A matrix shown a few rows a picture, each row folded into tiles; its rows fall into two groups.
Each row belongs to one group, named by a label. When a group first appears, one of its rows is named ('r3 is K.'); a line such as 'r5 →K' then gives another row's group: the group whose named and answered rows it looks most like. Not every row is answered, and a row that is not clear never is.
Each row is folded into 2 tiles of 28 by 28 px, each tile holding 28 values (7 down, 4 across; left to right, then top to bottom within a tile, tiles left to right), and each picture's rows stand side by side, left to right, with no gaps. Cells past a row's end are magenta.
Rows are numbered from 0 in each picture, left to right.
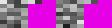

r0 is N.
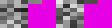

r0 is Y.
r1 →Y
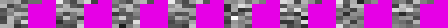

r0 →Y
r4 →Y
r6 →Y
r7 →N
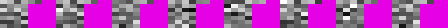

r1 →N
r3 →Y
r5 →N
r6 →Y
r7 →N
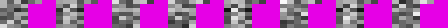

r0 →Y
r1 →Y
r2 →N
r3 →N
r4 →Y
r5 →N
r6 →Y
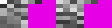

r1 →N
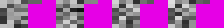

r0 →Y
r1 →Y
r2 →Y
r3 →Y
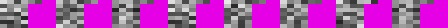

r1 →Y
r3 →N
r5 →Y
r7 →Y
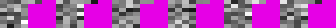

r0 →N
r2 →Y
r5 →Y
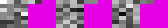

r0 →N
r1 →Y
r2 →Y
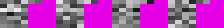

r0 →N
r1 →N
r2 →Y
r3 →Y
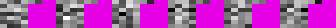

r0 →N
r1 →Y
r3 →Y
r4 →Y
